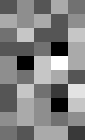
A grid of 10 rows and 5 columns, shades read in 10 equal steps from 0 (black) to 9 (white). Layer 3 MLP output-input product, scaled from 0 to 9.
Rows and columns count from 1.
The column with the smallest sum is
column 4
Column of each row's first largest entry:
4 1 2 5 4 3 5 5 2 3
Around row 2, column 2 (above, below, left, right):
5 7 6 6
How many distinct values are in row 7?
5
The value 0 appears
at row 4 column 4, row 5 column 2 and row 8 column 4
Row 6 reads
5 4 7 6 3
